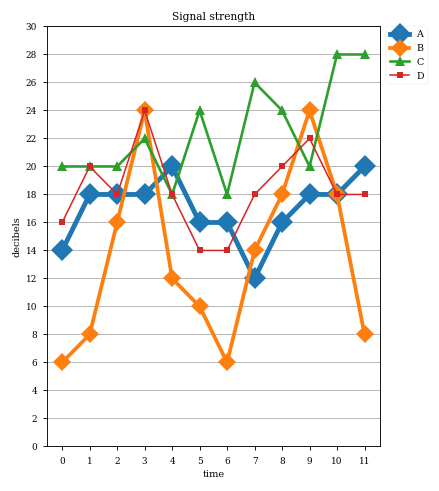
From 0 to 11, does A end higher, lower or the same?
higher
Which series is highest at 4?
A
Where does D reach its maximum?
3
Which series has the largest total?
C
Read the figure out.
Title: Signal strength
x-axis: time, ticks 0 1 2 3 4 5 6 7 8 9 10 11
y-axis: decibels, ticks 0 2 4 6 8 10 12 14 16 18 20 22 24 26 28 30
Legend: A, B, C, D
Values:
A: 14 18 18 18 20 16 16 12 16 18 18 20
B: 6 8 16 24 12 10 6 14 18 24 18 8
C: 20 20 20 22 18 24 18 26 24 20 28 28
D: 16 20 18 24 18 14 14 18 20 22 18 18
